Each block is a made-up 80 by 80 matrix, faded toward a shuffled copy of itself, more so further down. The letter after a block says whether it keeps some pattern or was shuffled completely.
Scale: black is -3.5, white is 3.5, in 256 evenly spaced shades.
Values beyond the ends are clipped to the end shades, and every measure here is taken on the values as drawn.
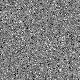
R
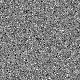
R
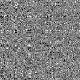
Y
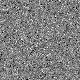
R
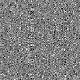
Y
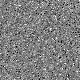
R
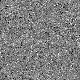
R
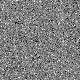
R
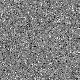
R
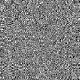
Y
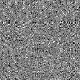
Y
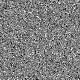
R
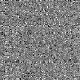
Y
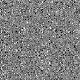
Y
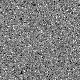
R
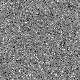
R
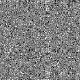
Y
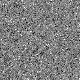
R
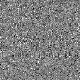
Y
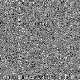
Y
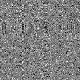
Y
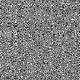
Y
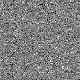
Y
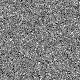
R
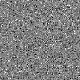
Y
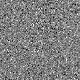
Y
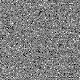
Y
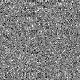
Y
